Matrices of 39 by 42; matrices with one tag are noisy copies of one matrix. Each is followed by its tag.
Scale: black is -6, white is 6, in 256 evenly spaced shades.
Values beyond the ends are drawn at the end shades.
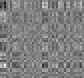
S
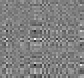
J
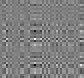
J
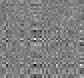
J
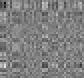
S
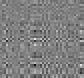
J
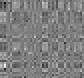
S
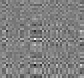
J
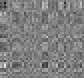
S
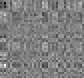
S
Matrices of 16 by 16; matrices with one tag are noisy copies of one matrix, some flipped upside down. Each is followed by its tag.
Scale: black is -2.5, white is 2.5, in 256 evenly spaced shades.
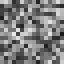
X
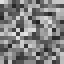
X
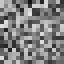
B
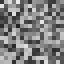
B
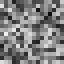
X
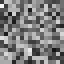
B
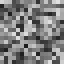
X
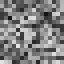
X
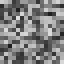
X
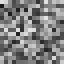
X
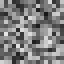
X
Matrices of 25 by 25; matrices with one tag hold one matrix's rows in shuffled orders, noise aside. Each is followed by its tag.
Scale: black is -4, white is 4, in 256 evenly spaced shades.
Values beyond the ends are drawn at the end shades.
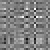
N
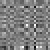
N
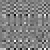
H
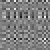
H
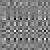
H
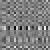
H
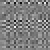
H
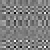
H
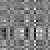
N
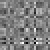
N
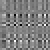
H
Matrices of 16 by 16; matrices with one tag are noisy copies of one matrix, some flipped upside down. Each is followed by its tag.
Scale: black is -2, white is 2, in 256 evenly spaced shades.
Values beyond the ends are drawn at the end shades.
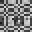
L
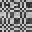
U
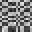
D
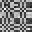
U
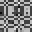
L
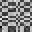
D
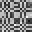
U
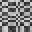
D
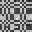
U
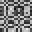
L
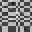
D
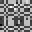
L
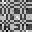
U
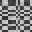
D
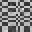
D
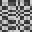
D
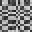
D
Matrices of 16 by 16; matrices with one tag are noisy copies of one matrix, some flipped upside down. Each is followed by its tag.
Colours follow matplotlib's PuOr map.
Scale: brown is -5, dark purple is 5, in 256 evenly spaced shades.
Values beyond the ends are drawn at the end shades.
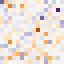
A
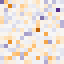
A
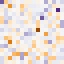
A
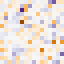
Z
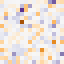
Z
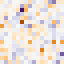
Z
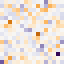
A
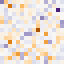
A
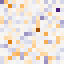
A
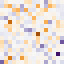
A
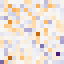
A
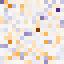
A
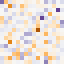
A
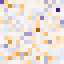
A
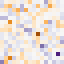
A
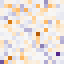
A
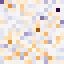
A
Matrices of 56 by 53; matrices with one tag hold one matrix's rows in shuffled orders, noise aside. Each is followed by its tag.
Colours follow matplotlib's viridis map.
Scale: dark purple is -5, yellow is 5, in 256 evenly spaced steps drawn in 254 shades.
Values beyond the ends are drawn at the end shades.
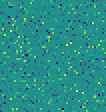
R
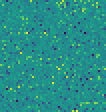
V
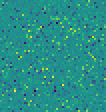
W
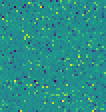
W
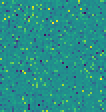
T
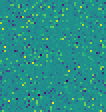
T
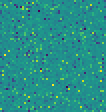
T
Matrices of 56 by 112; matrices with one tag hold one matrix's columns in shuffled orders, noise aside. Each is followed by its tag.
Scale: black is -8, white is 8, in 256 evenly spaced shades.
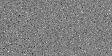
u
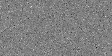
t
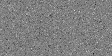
u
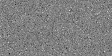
u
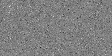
t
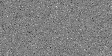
t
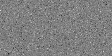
u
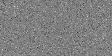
t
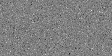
u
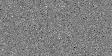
t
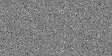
u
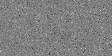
u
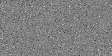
t
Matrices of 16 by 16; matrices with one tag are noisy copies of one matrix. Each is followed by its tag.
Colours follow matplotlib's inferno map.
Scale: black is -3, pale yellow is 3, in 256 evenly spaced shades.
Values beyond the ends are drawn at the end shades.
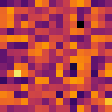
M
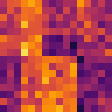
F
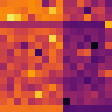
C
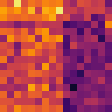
C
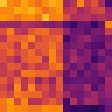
C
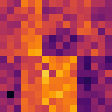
F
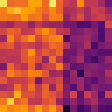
C
